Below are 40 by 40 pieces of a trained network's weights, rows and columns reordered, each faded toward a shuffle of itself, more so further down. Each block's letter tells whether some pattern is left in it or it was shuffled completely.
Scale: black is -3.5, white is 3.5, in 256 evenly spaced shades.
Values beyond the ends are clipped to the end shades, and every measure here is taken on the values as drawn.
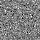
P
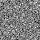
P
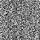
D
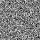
P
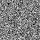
P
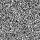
P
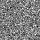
P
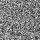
P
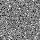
P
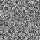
D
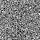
P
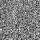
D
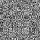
D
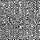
D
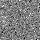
P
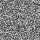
P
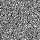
P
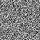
D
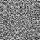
D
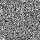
P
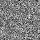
P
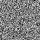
P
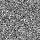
P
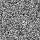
P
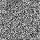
D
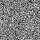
P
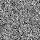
P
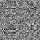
D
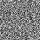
D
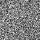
D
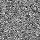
P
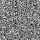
D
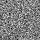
P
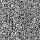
D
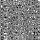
D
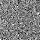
D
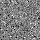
P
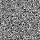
D
